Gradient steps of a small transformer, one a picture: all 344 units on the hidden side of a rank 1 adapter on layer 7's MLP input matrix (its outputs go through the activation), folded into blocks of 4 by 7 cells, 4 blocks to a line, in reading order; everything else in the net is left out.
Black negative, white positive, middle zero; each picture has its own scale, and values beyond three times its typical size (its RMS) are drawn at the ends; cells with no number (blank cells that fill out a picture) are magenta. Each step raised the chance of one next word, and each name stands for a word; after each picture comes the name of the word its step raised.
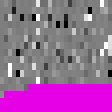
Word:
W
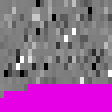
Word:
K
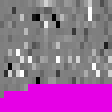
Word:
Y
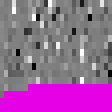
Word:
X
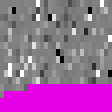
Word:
W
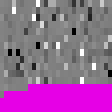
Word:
X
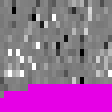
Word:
X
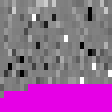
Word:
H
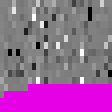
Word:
X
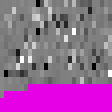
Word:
K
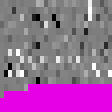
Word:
Y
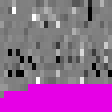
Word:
Y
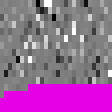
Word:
K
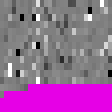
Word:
W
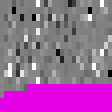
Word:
W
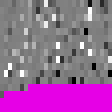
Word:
H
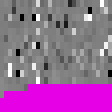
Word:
W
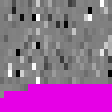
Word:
W
